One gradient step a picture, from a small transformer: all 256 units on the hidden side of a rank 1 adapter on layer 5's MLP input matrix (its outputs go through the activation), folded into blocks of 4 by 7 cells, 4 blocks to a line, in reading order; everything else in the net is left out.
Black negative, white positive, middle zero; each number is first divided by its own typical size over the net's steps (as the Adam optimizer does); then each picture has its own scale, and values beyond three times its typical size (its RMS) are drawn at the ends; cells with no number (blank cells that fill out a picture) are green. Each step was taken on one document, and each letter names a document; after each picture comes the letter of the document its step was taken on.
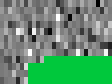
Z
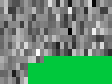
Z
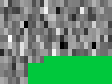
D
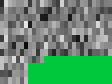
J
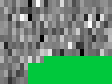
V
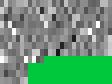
J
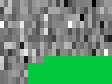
J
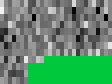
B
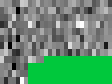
D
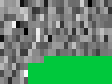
D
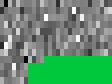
J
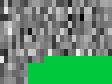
Z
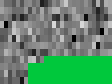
V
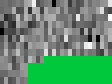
B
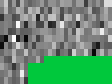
D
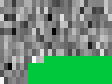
V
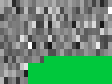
D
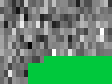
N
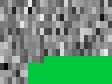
V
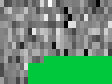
Z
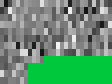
Z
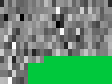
N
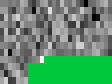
B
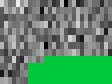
B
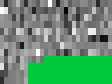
Z
